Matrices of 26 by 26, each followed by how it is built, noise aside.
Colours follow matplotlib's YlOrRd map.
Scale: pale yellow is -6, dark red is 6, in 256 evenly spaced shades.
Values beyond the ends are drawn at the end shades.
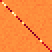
diagonal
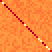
diagonal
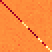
diagonal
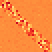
banded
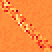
banded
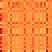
low rank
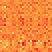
low rank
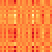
low rank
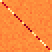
diagonal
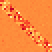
banded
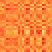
low rank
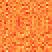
low rank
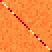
diagonal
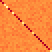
diagonal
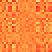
low rank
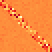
banded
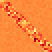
banded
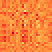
low rank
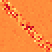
banded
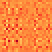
low rank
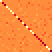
diagonal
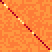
diagonal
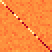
diagonal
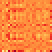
low rank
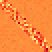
banded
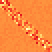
banded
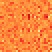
low rank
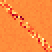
banded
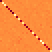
diagonal
